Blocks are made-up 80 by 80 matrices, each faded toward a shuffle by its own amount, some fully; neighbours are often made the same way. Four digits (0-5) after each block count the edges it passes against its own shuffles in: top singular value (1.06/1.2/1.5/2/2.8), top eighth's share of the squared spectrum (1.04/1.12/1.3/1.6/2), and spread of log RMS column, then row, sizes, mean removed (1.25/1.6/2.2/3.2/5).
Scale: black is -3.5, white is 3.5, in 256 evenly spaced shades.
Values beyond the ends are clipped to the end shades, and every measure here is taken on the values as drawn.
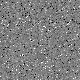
0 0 0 0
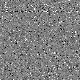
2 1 0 1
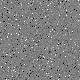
0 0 0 0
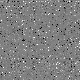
3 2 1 1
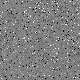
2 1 0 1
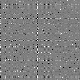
5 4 2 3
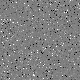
0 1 0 0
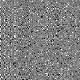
4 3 2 2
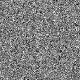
3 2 1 1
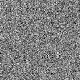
3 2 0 1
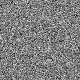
2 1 0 0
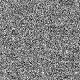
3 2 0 0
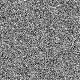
0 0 0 0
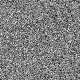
0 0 0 0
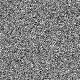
0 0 0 0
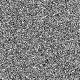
0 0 0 0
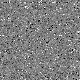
1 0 0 1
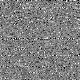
1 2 0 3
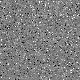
0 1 0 0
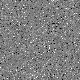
0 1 0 0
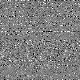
2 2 0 3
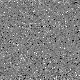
1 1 0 1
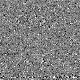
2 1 0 2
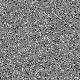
3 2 0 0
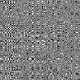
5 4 3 3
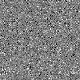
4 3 1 1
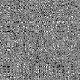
4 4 2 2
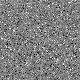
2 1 0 0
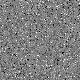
1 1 0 1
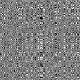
5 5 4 3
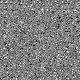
3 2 0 0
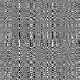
5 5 4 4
